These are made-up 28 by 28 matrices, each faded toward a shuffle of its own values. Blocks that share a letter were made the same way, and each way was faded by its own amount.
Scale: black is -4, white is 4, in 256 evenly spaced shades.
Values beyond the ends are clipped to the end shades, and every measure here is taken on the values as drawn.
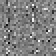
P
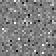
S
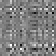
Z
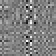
Z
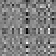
Z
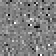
S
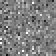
P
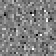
S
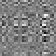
Z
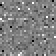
S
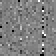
P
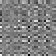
Z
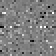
S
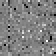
S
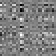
Z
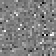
S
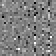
P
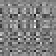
Z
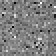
S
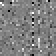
P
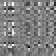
Z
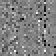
P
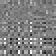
Z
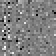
P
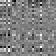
Z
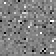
S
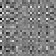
Z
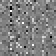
P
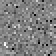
S
